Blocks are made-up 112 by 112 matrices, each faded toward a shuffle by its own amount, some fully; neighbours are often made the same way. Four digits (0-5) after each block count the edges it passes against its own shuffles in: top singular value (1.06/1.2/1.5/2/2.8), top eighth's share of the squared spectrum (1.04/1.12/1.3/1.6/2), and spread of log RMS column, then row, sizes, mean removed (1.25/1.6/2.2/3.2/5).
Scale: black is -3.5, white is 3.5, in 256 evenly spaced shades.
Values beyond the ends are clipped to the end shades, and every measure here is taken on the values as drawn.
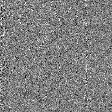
2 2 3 0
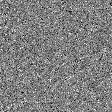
0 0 0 0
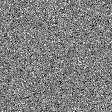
0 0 0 0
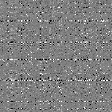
5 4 2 3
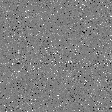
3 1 0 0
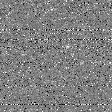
2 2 0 3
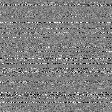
2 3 0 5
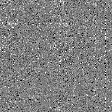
2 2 3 2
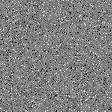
0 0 0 0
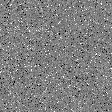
0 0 0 0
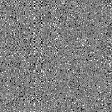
4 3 2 2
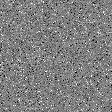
1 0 0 0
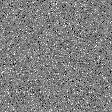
2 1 0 0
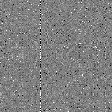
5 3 2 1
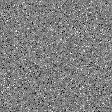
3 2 1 0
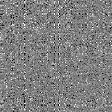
4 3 3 2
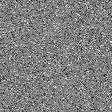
2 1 0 0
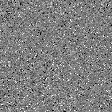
3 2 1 0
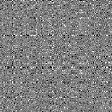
5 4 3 3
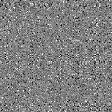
4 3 2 2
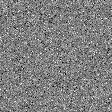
1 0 0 0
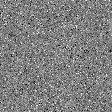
0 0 0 0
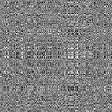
5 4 3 3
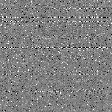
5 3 1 3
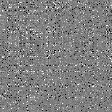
4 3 2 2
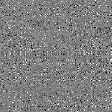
4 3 2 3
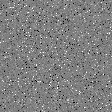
2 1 0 0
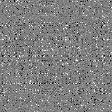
4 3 2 2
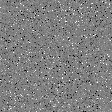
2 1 0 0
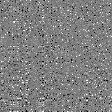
4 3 2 2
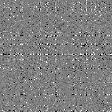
4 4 2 3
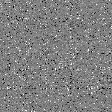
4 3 2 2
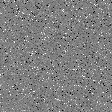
2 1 0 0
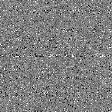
1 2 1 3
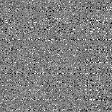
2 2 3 3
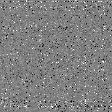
2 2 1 2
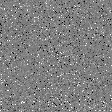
1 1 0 1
